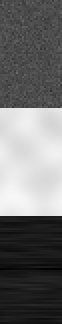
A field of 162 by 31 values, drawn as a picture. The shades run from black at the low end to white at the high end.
It is made of 3 by 1 panels. Panel 1,1: low, fine-grained, faint in contrast. Panel 2,1: very high, smooth, faint in contrast. Panel 3,1: very low, streaked across, faint in contrast.
